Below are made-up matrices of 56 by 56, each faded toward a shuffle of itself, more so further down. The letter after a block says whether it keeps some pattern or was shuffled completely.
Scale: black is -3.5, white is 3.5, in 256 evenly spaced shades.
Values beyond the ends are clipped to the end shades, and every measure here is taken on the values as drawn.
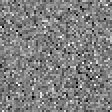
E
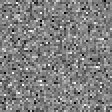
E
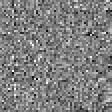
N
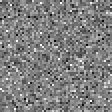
E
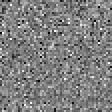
N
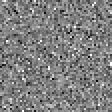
E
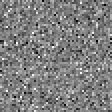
E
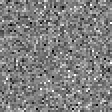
E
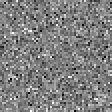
E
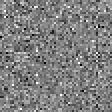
N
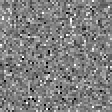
E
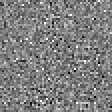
N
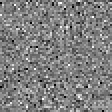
N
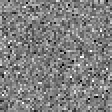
E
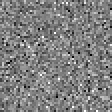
N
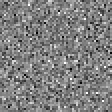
E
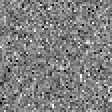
E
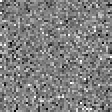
N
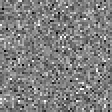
N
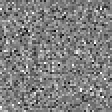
N
